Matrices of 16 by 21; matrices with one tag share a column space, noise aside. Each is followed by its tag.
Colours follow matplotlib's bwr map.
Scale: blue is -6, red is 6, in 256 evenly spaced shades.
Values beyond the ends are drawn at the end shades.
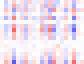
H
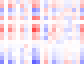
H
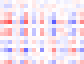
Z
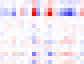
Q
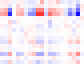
Q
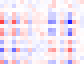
Z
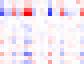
Q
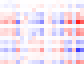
Z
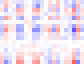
H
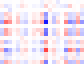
Z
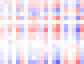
H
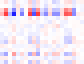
Q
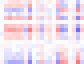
H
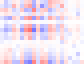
H
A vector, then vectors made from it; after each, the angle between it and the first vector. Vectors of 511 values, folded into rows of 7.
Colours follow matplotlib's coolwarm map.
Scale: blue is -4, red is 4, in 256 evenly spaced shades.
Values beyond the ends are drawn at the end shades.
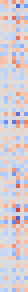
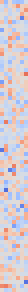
partly opposed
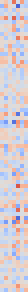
nearly parallel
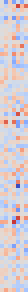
nearly opposite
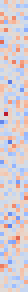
partly aligned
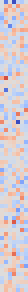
partly opposed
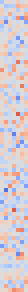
partly opposed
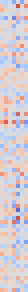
nearly opposite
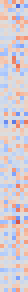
nearly parallel
